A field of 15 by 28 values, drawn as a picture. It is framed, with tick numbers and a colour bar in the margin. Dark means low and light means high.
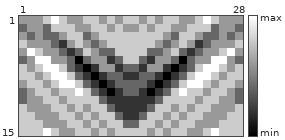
Ninth with the lowest average: centre. Slope: none. Average level on the scale: 60%. Mirror symmetry: left to right.
